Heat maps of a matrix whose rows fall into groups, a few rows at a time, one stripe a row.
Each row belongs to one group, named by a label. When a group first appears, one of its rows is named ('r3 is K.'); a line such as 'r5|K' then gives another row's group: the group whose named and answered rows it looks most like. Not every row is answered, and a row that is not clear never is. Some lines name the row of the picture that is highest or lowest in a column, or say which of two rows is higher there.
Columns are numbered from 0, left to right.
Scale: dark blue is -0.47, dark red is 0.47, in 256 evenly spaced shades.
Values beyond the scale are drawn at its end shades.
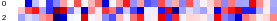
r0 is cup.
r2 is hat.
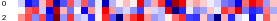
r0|hat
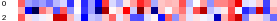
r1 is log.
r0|log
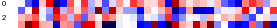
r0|hat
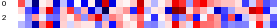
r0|log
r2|cup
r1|hat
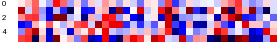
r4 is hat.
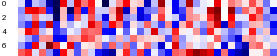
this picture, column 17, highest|7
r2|cup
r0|cup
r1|cup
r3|cup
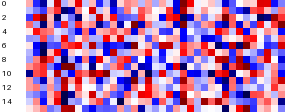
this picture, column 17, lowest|10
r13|hat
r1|hat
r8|cup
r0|hat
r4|cup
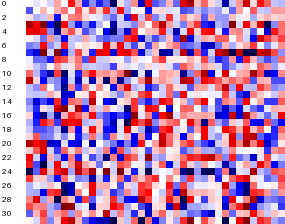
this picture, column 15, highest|16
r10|cup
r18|cup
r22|log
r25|log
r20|log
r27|hat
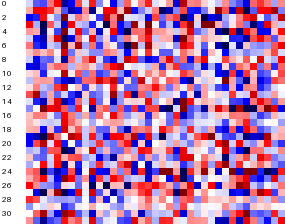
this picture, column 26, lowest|2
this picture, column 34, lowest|24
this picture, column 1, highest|13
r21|hat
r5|hat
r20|cup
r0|hat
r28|log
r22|hat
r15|cup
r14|hat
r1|cup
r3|log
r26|log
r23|cup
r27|hat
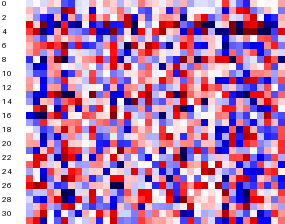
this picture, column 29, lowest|8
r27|hat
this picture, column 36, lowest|8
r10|hat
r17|cup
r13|hat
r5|hat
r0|hat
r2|cup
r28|hat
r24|log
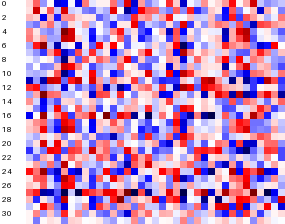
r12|log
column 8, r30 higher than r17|No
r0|cup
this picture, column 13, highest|28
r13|cup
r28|log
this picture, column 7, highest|11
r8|cup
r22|cup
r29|cup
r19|hat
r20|cup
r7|hat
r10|hat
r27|cup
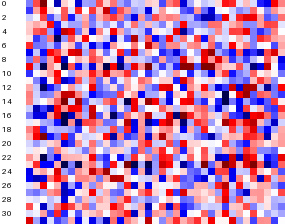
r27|hat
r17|cup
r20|hat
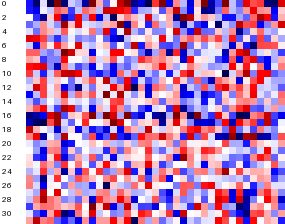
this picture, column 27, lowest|3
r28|cup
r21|log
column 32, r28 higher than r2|No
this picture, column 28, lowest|10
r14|log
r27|cup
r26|log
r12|cup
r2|hat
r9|log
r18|log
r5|log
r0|cup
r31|cup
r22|hat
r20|hat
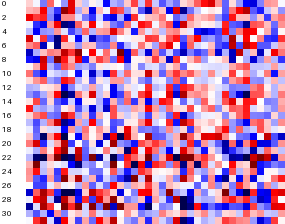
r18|cup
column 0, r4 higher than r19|No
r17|hat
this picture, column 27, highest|19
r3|hat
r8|cup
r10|log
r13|hat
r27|hat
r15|log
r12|hat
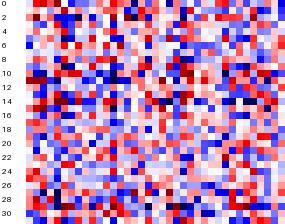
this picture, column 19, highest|11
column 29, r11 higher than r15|Yes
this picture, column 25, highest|11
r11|log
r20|log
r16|hat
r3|hat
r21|cup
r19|hat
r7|log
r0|cup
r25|log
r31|hat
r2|cup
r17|log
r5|hat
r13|hat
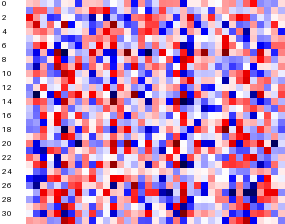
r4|cup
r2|log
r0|cup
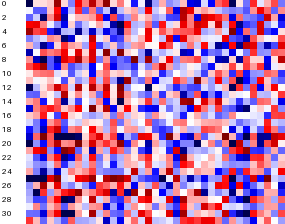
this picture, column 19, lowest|25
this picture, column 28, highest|19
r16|log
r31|log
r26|cup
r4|log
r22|hat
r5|hat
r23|hat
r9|log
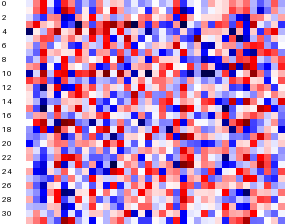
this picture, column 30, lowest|5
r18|cup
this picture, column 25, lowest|10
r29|hat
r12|hat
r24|log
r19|hat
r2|hat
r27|hat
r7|cup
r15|hat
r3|cup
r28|hat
